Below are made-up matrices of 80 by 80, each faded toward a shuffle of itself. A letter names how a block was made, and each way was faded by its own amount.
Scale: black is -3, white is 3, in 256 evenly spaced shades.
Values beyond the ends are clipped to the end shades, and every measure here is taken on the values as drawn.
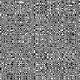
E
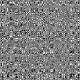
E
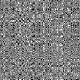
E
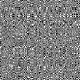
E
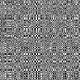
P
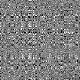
E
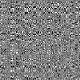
E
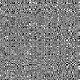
E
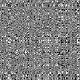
E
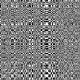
P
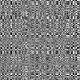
P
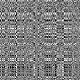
P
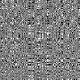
E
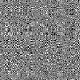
E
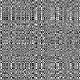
P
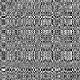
P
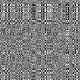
P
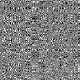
E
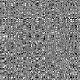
E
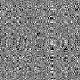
E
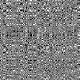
E
